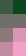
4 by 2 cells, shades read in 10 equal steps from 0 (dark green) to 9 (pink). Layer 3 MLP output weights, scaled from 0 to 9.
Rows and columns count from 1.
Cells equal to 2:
1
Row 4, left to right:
7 9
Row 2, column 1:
4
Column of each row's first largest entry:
1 1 2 2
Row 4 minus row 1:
5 9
